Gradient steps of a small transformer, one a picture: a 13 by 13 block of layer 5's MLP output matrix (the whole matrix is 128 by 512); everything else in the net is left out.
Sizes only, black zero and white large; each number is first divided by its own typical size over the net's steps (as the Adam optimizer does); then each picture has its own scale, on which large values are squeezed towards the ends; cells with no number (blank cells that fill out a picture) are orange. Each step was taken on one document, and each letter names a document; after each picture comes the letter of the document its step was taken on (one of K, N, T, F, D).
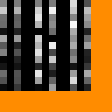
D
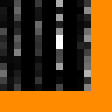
D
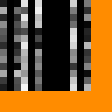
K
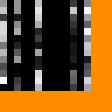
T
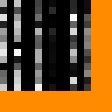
T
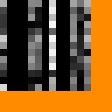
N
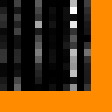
D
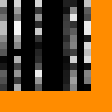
T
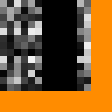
T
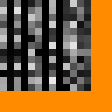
N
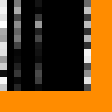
N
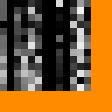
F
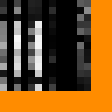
N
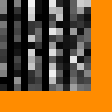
N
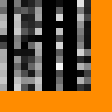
F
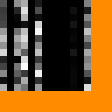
K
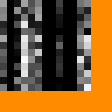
F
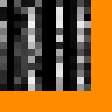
F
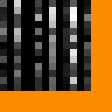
D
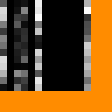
K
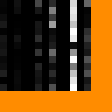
D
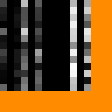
K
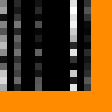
D
